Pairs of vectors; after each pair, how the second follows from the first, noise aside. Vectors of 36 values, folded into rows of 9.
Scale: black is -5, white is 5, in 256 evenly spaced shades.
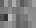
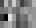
scaled up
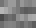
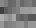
negated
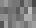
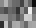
scaled up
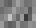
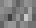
negated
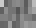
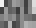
scaled up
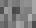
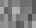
negated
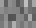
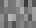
negated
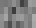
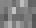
negated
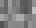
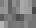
negated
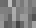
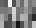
scaled up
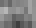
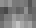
negated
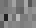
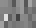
negated
